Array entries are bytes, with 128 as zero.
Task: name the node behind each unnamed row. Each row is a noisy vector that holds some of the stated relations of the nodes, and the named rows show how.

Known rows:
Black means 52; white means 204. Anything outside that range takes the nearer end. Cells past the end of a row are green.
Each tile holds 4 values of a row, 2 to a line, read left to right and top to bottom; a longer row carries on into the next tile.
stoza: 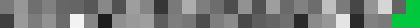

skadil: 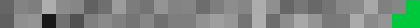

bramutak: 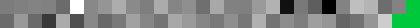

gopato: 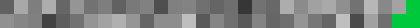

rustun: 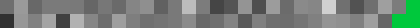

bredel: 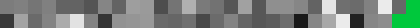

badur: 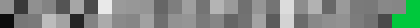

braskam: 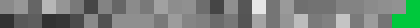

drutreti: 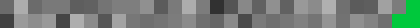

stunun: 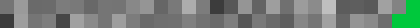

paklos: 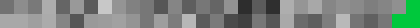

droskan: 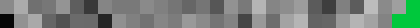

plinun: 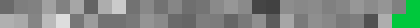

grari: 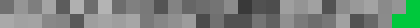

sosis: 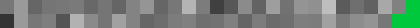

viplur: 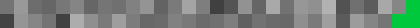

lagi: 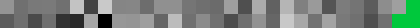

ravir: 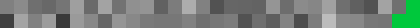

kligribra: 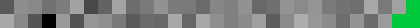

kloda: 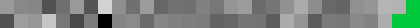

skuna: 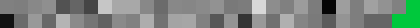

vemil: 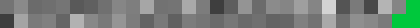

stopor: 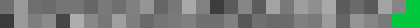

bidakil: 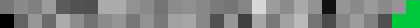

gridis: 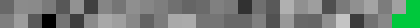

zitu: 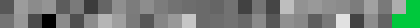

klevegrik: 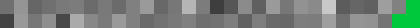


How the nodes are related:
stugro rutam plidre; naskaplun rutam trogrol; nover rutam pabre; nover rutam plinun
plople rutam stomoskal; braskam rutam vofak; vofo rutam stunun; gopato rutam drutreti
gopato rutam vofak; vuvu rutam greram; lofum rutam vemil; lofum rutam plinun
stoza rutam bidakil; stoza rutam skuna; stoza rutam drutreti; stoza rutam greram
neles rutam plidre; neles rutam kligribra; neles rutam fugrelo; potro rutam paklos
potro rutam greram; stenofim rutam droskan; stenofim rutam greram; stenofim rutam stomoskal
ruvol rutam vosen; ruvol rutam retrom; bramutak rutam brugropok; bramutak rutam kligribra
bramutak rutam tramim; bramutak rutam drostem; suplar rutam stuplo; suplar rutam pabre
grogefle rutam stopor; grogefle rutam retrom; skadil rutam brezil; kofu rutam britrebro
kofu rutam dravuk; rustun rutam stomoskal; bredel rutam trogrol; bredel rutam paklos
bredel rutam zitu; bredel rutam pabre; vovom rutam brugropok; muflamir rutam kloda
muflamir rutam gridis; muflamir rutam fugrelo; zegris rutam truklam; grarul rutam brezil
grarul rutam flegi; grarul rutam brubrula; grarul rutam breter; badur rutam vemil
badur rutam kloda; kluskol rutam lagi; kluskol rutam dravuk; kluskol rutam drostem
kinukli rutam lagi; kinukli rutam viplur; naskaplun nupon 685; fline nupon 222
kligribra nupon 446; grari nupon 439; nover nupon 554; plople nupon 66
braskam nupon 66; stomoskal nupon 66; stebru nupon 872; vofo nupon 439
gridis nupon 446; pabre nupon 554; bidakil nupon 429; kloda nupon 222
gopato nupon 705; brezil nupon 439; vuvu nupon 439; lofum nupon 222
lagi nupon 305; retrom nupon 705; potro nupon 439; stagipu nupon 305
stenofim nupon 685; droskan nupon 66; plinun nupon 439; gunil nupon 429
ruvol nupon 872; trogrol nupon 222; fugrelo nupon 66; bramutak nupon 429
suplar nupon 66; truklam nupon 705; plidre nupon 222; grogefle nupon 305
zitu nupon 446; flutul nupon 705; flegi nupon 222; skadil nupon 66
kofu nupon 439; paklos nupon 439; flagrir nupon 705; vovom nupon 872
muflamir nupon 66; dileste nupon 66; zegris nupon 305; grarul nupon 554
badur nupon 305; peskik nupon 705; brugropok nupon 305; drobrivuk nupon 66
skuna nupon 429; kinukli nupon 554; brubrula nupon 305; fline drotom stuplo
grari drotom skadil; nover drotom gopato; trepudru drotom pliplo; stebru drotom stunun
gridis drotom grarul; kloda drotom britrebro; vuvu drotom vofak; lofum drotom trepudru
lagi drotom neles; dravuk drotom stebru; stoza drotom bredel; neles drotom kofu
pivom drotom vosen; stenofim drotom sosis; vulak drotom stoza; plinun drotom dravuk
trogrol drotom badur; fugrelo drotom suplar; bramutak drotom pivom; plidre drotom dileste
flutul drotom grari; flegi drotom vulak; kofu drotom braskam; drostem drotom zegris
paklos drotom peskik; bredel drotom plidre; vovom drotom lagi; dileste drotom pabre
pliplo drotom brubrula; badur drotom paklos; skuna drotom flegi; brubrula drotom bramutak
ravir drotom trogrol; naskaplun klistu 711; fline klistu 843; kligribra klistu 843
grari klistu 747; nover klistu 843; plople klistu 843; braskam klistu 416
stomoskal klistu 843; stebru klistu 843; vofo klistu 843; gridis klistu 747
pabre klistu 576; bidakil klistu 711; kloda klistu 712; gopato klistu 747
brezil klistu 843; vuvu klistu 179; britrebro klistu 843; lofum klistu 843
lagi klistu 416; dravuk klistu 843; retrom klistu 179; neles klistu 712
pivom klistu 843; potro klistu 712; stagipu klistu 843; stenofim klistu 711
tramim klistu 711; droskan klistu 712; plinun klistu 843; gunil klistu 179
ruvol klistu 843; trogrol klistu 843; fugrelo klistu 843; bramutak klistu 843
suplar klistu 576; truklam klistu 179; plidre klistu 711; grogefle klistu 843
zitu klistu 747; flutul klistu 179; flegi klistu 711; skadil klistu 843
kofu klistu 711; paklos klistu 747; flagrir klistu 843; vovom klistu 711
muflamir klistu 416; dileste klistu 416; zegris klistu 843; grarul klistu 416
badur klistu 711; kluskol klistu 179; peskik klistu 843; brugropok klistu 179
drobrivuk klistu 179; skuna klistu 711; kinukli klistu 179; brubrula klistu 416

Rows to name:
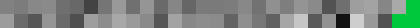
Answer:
brugropok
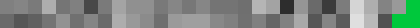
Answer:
gunil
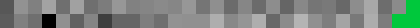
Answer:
ruvol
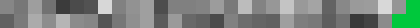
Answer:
plidre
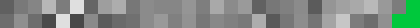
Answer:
nover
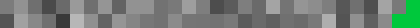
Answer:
drostem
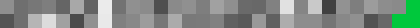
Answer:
kofu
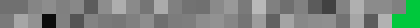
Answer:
fugrelo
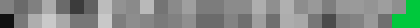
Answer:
naskaplun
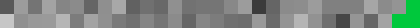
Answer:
brezil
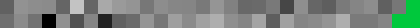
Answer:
stebru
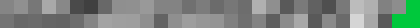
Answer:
drobrivuk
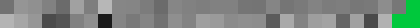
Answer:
dravuk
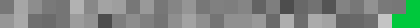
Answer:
pivom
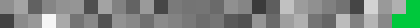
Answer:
potro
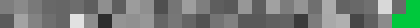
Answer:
vulak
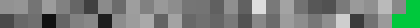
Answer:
dileste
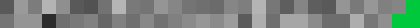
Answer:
stomoskal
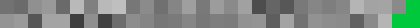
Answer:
lofum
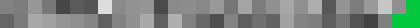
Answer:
flegi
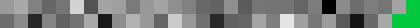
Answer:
brubrula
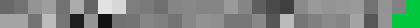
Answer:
trogrol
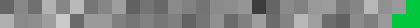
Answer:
vofo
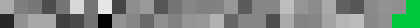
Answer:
neles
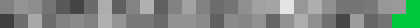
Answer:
tramim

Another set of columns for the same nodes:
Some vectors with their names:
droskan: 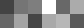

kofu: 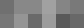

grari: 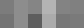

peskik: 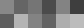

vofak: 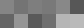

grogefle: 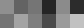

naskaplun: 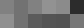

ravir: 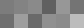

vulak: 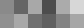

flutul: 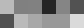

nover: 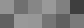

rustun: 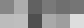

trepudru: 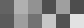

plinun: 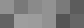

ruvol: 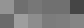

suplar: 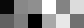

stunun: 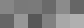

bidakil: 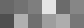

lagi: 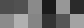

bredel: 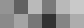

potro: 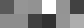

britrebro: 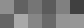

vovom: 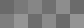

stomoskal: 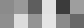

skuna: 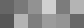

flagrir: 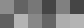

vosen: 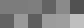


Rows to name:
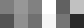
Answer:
gridis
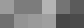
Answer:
fline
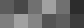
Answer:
grarul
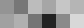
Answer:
stoza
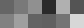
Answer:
badur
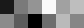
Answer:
pabre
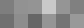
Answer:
paklos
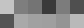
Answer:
kluskol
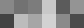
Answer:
fugrelo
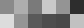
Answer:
stenofim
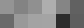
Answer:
trogrol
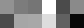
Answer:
kligribra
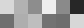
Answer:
vuvu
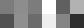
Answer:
zitu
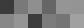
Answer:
neles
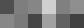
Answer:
kloda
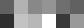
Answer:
bramutak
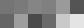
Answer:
gopato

